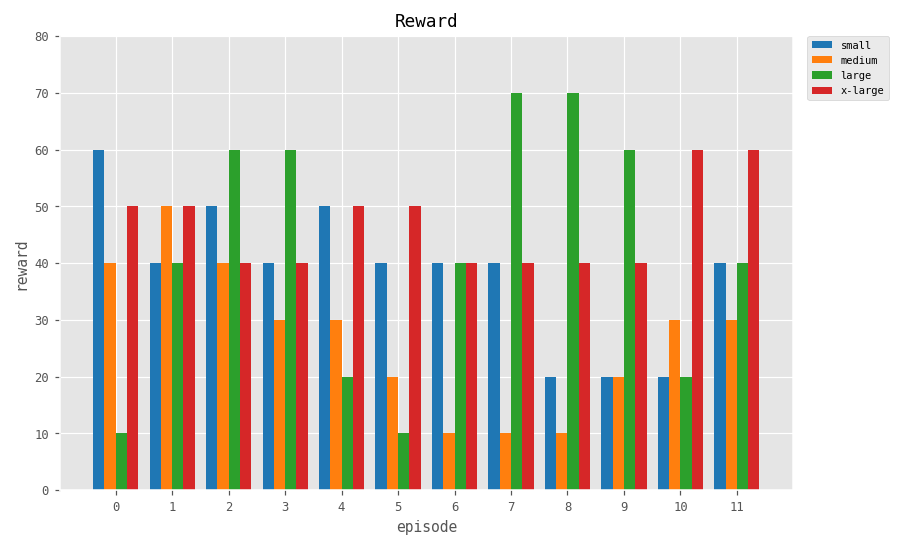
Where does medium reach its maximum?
1
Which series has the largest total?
x-large
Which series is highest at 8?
large
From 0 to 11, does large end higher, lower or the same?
higher
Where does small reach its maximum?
0
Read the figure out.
Title: Reward
x-axis: episode, ticks 0 1 2 3 4 5 6 7 8 9 10 11
y-axis: reward, ticks 0 10 20 30 40 50 60 70 80
Legend: small, medium, large, x-large
Values:
small: 60 40 50 40 50 40 40 40 20 20 20 40
medium: 40 50 40 30 30 20 10 10 10 20 30 30
large: 10 40 60 60 20 10 40 70 70 60 20 40
x-large: 50 50 40 40 50 50 40 40 40 40 60 60
